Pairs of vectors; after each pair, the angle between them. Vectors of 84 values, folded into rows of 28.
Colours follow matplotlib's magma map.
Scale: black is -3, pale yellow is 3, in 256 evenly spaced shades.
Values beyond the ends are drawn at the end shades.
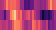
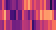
nearly opposite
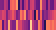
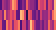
partly aligned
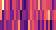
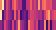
nearly parallel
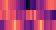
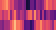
nearly parallel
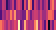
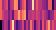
partly opposed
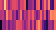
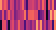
partly aligned
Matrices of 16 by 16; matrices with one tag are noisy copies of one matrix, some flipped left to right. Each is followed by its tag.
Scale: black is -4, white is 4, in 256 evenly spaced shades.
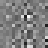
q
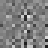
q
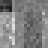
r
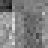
r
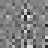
q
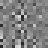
q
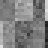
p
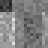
r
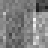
r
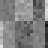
p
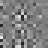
q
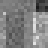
r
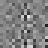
q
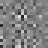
q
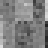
p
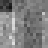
r
